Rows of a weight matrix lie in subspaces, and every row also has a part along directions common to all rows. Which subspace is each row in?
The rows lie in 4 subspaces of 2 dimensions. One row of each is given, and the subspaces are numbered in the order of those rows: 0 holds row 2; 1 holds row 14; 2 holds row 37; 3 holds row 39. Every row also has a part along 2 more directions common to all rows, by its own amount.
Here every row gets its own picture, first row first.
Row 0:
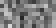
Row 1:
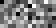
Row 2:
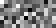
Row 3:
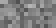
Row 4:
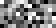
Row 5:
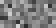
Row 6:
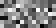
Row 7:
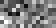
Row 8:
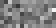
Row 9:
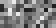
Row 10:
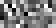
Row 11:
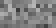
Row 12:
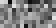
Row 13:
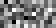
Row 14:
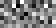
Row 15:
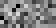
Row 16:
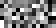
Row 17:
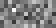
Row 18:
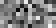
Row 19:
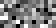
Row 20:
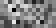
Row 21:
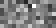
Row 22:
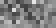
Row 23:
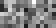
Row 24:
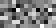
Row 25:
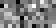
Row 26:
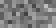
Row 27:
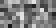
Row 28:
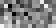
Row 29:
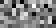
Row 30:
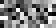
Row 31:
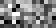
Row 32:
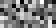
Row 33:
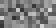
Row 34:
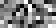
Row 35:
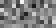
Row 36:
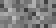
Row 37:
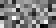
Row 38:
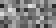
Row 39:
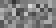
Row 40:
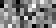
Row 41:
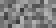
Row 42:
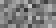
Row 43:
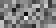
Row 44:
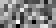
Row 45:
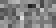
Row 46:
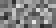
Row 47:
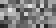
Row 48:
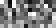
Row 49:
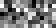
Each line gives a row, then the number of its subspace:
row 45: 3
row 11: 3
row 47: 3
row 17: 0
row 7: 0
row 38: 3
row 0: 3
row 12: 0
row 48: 0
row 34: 1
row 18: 1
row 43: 0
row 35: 1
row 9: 3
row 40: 3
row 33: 2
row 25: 3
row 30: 2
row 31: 0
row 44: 2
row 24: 2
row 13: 0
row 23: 3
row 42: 1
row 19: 2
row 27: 3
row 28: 0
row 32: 1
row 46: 2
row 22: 0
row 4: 1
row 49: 3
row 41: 2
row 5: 2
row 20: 0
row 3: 3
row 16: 2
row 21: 1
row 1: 1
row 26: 1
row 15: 0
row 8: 0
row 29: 1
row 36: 3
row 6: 2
